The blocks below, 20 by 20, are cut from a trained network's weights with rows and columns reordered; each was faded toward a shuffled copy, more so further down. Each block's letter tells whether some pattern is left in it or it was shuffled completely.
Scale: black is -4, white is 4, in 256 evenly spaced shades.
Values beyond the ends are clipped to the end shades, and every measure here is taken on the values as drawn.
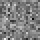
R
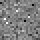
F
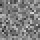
R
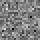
F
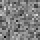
F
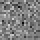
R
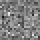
R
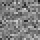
R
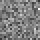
F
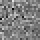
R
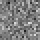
F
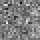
R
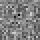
R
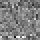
R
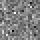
F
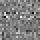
R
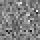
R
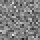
F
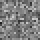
R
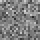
F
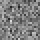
F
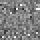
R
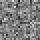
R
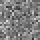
F
